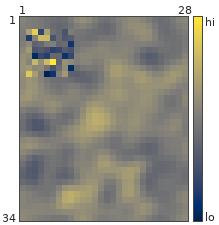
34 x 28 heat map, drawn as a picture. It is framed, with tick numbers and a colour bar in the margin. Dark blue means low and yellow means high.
The top left is the roughest part. The texture is blotchy. On average the colour sits 50% of the way up the scale. An odd patch, rougher than its surroundings, sits in the top left.
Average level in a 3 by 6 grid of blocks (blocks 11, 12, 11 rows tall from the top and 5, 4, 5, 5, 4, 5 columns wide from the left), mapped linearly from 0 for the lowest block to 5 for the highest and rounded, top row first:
302433
335443
235432
